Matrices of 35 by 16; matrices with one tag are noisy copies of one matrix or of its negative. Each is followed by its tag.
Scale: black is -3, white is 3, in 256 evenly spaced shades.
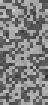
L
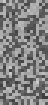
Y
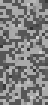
L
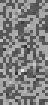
Y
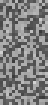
Y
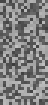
Y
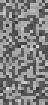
Y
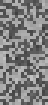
L
